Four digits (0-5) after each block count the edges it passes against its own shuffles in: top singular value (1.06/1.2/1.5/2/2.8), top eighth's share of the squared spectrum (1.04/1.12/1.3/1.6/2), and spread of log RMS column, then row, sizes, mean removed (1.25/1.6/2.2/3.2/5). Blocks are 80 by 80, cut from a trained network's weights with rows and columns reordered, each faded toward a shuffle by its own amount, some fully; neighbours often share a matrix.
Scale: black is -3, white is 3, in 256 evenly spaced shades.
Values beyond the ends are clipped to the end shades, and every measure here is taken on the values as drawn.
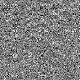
3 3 2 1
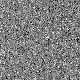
0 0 0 0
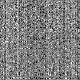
3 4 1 3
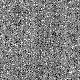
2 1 0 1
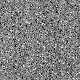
0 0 0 0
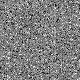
0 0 0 0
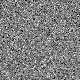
1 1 0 0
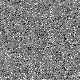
0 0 0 0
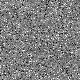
0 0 0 0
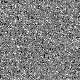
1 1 0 0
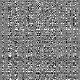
3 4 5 2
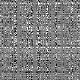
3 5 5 2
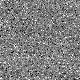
1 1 0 0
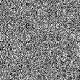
3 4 2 0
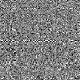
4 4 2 3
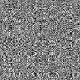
4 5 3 2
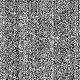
3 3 1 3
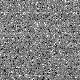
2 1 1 0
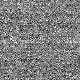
2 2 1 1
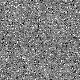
1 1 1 0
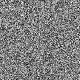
2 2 0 0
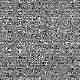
3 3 3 1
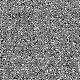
1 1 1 0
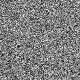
2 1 0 0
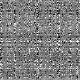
3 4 4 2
